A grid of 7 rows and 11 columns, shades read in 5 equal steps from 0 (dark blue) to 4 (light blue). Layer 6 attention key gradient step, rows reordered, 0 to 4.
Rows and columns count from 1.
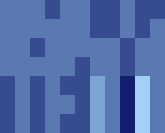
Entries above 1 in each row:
6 8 9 9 6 7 6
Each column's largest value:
2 2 2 2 2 2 3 2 2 4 2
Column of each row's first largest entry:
1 1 1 1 10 10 10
